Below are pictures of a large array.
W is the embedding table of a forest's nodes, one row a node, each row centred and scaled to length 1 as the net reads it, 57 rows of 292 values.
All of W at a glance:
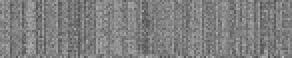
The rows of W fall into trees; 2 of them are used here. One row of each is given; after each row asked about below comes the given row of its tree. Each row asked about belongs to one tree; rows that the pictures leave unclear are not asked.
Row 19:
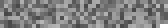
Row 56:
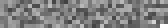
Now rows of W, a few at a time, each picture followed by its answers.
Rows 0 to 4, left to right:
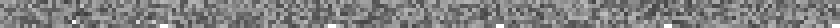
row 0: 56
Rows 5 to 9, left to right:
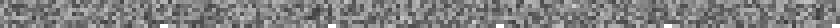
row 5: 19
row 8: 19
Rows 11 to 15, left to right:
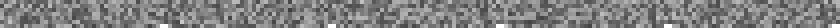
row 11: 56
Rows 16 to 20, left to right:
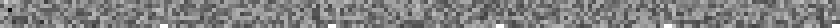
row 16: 56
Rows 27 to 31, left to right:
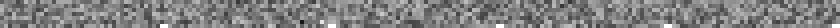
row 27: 19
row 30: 56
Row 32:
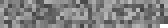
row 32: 19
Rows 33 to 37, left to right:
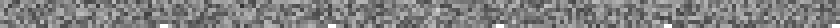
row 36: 56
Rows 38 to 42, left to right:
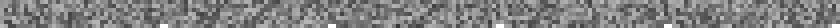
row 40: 19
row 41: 19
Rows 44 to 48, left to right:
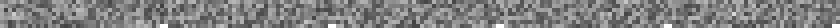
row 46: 19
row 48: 19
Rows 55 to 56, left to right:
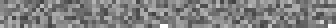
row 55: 56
